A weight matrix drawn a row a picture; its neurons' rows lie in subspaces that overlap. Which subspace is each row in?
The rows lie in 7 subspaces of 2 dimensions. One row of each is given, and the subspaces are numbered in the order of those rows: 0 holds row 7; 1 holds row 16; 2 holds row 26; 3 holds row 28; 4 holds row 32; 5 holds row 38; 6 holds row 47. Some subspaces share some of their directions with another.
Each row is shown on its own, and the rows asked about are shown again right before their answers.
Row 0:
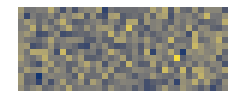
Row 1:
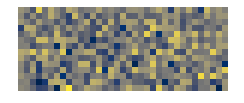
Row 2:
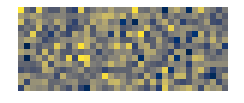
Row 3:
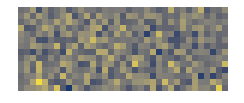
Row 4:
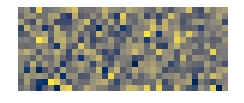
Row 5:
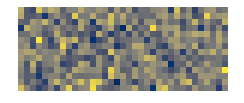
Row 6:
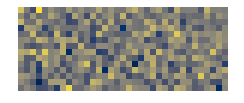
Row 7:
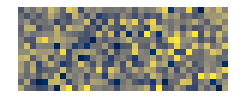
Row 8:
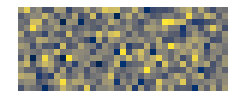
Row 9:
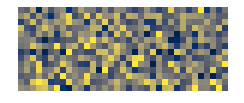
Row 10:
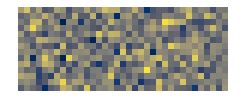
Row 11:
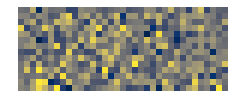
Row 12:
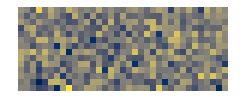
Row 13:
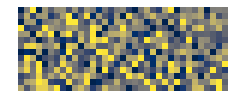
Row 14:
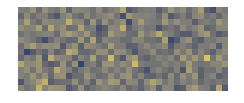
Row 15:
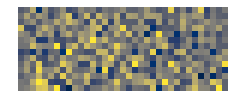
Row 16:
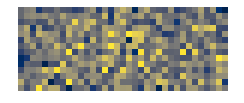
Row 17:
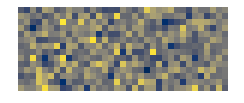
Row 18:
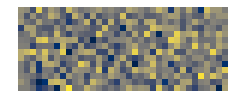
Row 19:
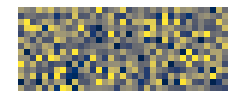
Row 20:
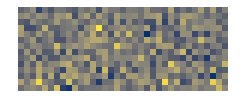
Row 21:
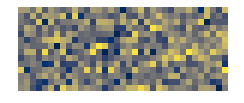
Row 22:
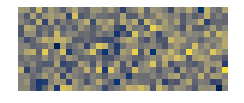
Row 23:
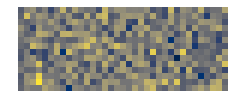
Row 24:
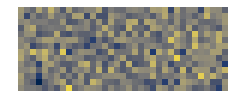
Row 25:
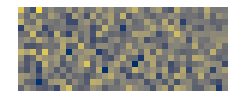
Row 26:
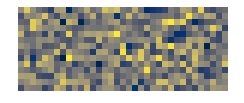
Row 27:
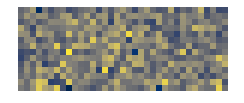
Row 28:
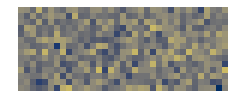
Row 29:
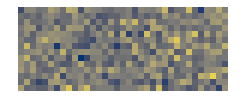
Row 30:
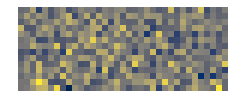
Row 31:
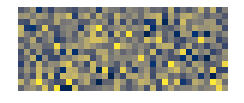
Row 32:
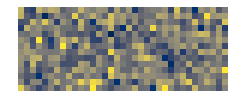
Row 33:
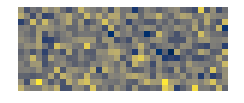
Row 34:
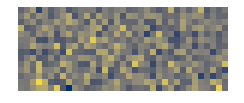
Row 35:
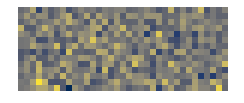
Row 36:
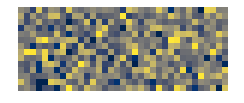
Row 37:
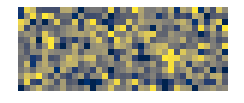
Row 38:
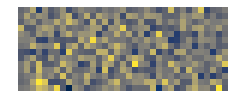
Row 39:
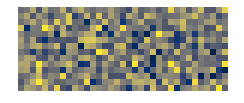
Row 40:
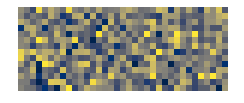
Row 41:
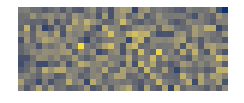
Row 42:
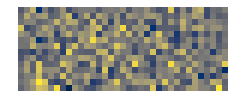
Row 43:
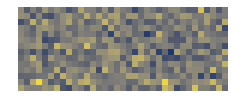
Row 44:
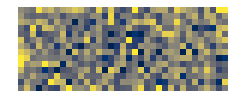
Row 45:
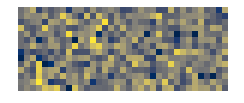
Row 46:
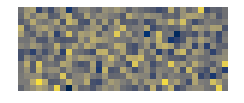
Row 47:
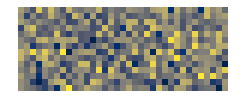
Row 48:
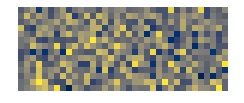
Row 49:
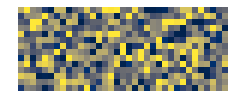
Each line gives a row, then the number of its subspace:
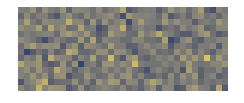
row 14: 5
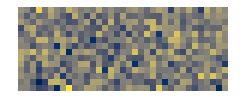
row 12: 1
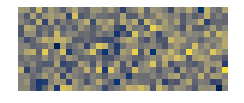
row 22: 3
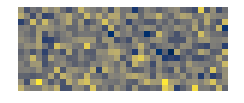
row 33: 4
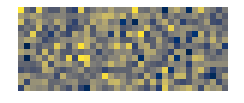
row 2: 0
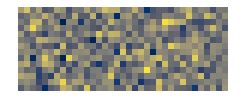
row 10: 2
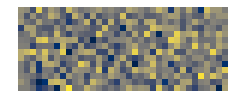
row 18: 5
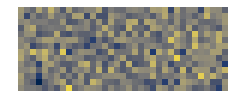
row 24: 6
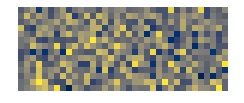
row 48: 6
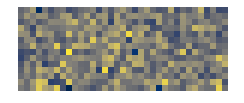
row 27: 1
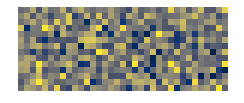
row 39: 1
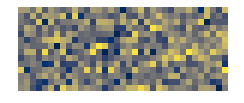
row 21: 3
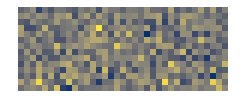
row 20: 5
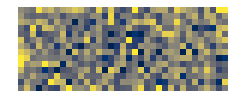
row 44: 1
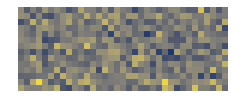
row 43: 4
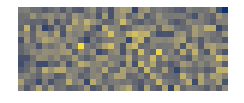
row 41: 1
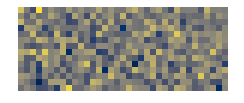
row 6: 0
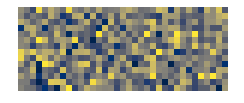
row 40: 3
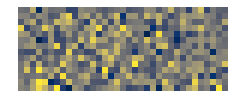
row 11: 6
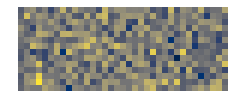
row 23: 6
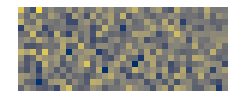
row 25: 0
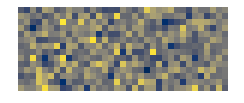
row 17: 2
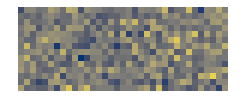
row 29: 0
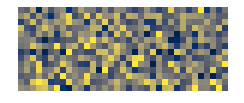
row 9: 4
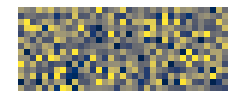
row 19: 5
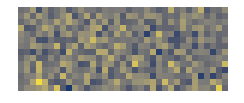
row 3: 1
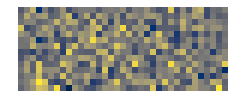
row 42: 4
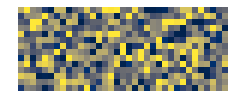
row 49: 2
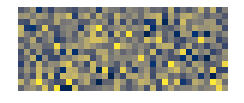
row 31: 5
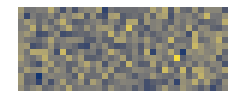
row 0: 6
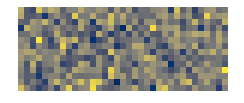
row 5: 4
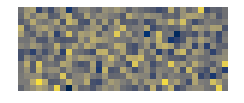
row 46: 2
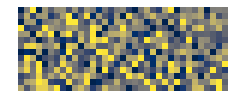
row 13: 0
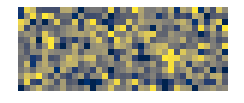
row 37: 4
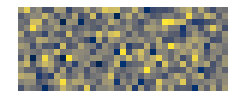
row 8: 2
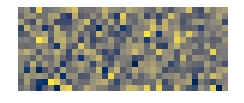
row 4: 6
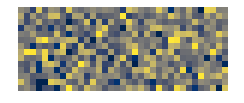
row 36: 5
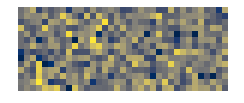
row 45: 3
